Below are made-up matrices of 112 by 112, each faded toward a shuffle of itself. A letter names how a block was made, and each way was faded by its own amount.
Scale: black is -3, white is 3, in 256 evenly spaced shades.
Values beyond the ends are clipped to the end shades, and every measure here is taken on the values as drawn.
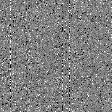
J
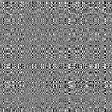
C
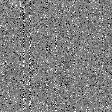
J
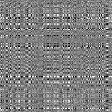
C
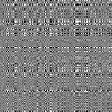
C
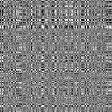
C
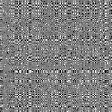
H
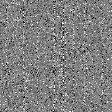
J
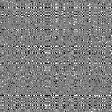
H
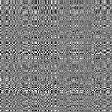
C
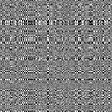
C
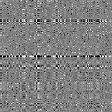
H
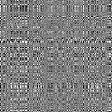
C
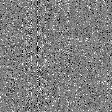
J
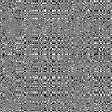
H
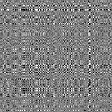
C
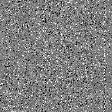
J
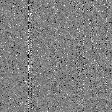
J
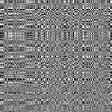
C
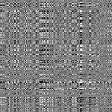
C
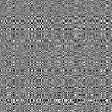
C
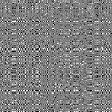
H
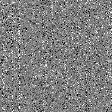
J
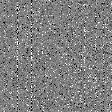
J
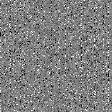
J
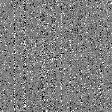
J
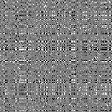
H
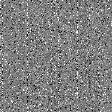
J
